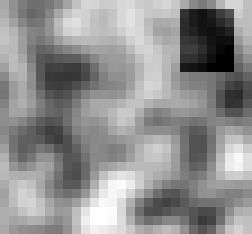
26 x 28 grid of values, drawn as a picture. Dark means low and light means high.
An odd patch, lower than its surroundings, sits in the top right. The top right is the roughest part. The top right is the ninth with the lowest average.
